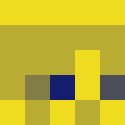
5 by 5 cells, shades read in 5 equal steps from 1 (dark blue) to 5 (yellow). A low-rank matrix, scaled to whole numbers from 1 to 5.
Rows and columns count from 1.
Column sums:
22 20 19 23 20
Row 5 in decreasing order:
5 5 5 4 4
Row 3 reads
4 4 4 5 4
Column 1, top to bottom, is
5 4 4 4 5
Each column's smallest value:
4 3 1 4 2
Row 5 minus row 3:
1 0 1 -1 1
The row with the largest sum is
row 1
